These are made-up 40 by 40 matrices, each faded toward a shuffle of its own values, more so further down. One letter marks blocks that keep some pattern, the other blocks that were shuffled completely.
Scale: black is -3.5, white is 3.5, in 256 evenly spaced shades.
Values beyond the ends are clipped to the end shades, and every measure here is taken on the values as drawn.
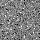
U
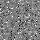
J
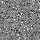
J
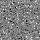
J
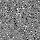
U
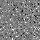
J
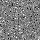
U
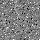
U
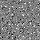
J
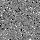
U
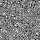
U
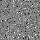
J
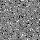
U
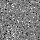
U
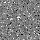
U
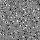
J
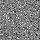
U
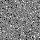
U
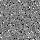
J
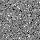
U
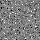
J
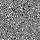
U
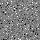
J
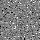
J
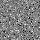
U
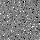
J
